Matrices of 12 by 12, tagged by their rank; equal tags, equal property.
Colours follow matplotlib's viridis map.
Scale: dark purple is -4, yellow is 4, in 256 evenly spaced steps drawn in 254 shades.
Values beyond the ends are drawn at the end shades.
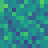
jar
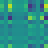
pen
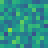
jar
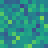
jar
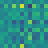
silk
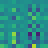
silk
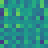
silk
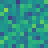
jar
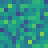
jar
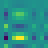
pen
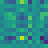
silk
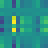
pen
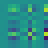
pen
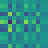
pen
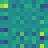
silk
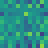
silk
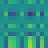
pen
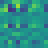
silk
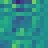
silk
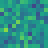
jar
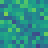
jar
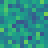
jar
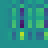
pen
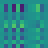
pen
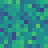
jar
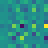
silk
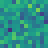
jar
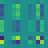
pen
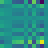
pen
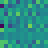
silk
